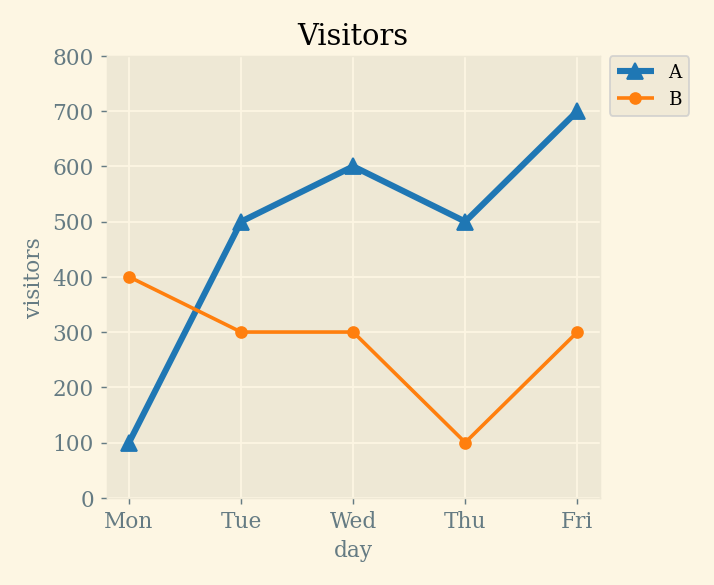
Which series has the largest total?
A
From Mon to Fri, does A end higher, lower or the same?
higher
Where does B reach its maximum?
Mon
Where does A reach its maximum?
Fri
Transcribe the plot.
Title: Visitors
x-axis: day, ticks Mon Tue Wed Thu Fri
y-axis: visitors, ticks 0 100 200 300 400 500 600 700 800
Legend: A, B
Values:
A: 100 500 600 500 700
B: 400 300 300 100 300
